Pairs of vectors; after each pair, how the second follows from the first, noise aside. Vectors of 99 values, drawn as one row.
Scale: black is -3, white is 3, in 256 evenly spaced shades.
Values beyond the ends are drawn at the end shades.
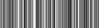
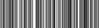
copied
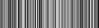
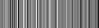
partly zeroed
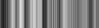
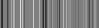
partly zeroed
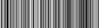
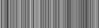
shrunk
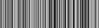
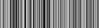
reversed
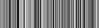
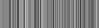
shrunk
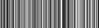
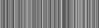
shrunk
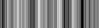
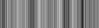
shrunk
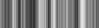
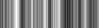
reversed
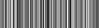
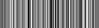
reversed
